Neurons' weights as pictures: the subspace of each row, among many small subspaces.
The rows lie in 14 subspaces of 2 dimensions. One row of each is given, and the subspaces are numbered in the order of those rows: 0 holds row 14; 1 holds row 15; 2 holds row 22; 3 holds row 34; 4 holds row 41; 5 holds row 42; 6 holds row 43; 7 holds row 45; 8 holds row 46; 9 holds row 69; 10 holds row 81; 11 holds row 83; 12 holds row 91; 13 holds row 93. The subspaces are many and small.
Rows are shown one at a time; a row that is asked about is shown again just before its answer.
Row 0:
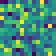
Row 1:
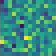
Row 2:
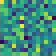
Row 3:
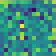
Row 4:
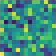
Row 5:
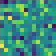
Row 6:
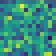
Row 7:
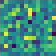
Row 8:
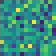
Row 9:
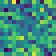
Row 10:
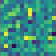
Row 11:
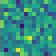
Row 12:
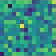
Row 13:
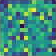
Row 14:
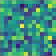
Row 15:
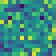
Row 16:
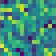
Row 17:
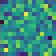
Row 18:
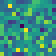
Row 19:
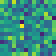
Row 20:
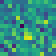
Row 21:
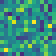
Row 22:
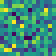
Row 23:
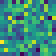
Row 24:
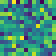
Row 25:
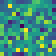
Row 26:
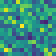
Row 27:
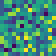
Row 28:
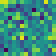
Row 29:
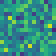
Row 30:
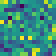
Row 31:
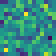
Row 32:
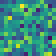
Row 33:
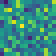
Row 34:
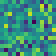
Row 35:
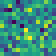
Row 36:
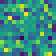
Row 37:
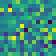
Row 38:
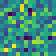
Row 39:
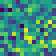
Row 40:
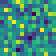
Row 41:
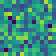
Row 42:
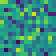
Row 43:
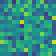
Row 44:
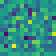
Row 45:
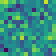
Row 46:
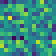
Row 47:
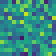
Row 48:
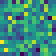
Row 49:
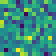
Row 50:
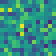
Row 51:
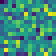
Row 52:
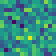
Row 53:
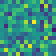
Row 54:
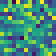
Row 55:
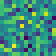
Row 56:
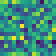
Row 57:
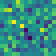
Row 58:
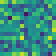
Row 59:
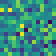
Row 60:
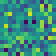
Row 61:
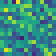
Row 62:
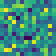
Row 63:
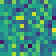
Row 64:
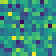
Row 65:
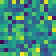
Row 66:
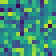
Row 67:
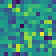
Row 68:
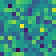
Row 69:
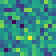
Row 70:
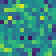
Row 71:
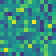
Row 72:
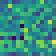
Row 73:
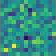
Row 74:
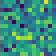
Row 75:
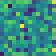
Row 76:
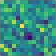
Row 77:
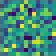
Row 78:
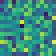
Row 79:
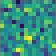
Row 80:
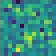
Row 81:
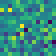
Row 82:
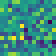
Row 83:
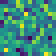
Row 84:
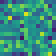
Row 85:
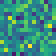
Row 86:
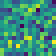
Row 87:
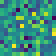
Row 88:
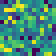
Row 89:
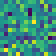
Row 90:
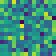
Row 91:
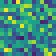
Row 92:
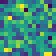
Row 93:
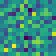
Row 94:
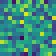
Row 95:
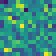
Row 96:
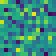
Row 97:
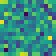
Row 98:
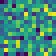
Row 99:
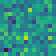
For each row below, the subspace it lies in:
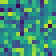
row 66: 10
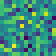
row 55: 4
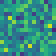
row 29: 4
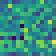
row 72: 8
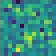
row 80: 5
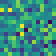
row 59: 10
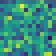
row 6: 0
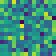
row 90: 6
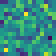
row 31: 11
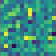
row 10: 3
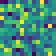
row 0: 10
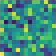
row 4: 7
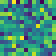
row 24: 12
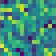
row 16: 8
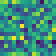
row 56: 8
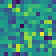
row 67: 5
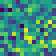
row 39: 8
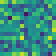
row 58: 9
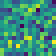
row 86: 0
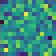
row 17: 11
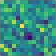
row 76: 12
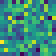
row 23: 2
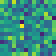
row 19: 6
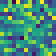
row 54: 12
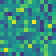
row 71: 13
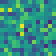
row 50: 10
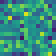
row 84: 9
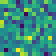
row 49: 11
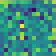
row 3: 7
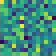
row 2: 2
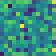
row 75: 7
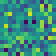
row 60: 3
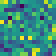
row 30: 1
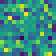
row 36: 9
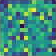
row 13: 7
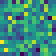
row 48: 2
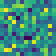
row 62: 2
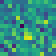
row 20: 12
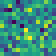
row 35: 9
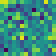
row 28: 7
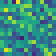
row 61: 12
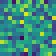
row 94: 6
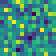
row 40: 5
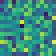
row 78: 6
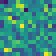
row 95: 0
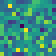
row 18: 1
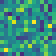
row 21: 13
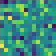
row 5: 8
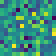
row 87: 13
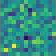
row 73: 13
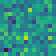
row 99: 4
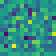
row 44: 3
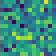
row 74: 6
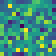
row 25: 1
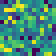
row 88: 1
